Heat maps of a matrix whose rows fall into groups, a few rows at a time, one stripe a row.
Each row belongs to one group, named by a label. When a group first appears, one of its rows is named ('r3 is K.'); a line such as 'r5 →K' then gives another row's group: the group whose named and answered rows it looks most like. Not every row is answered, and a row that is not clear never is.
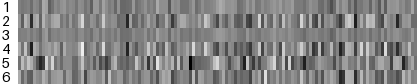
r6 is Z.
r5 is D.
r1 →D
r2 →Z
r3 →D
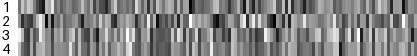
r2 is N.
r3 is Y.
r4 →Y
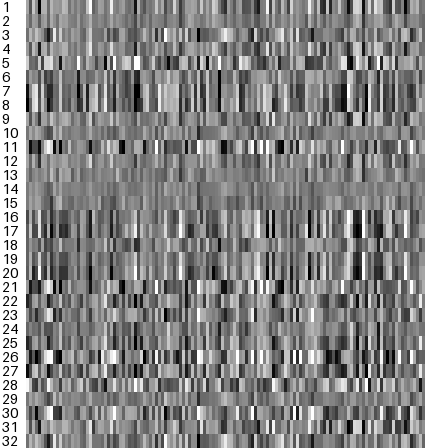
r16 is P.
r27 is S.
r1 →Z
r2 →Z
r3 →D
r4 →Z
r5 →Y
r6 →S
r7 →S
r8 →S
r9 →Z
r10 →D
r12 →Z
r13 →Z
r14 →D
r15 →D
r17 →P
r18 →S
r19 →P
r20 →P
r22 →S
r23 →N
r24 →S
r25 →S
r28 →Y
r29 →D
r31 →Z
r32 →D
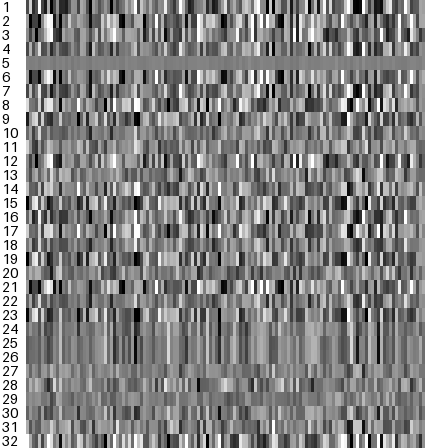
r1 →P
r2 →N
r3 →N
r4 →P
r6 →N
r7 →P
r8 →Y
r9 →S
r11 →Y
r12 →N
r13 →Z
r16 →P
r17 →Y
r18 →P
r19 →S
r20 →D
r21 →N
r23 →S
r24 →S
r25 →S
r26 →S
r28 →D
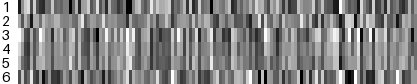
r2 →Z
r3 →Y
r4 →Y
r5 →Y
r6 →P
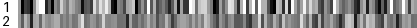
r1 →N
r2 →Z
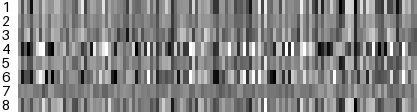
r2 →Z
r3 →Z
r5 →Z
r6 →N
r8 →Z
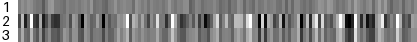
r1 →D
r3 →P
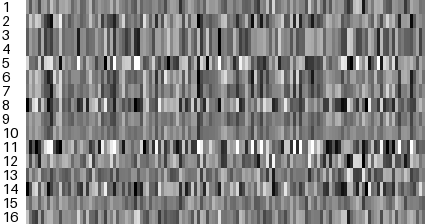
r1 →Z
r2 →D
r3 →S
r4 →S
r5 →Y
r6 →D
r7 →D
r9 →D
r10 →D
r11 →N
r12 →Z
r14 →S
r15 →Z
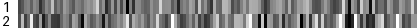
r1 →S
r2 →P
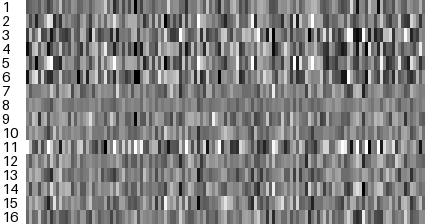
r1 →S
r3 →P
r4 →S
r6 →S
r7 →Z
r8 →D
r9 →Z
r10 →D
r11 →Y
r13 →D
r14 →Z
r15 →D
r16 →P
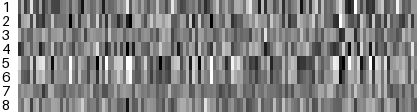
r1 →P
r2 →S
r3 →Z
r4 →S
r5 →Y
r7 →D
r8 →Z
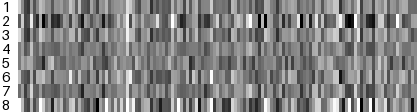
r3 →Y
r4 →P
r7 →P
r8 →Y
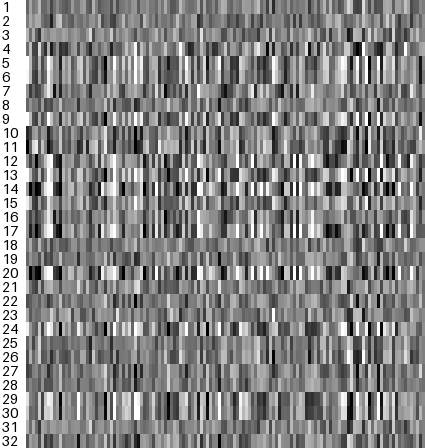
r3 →Z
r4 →P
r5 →Y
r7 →N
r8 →S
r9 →Y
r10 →S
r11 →S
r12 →N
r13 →Y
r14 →N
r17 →N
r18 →P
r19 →S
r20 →N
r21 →Y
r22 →S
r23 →Z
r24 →Y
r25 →P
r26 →P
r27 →S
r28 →S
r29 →Y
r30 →Y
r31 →Z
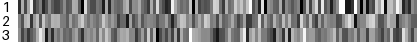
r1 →P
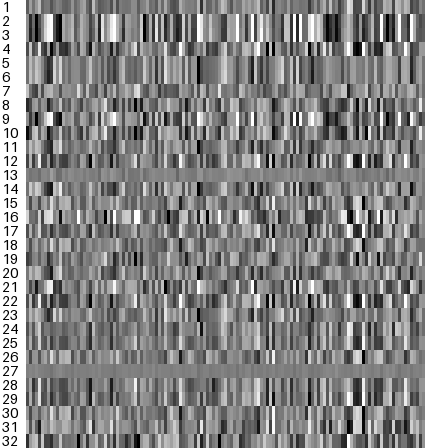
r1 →P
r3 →N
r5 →D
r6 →D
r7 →Y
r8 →S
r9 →N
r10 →S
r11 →D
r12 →P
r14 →D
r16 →Y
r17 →P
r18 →Z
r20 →D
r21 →N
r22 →P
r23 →D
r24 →P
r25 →P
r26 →Z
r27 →D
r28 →P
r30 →Z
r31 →Z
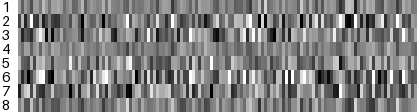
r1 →Z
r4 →Z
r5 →Y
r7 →S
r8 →P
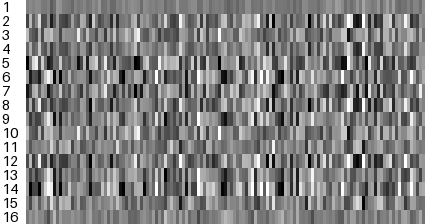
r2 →P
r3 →Y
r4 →P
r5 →S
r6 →N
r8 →P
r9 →N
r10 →Y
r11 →Z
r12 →P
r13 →N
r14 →N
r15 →Z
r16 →D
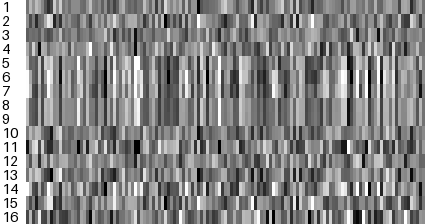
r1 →D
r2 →N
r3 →S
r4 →Z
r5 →Y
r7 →Y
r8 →Y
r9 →Y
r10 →D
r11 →S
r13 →D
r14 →Y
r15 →N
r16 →P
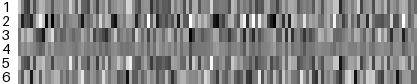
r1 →Y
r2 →N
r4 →D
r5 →Y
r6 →Z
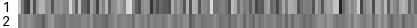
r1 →Y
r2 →D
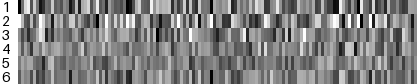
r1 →S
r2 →Y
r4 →Z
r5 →D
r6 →S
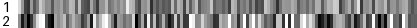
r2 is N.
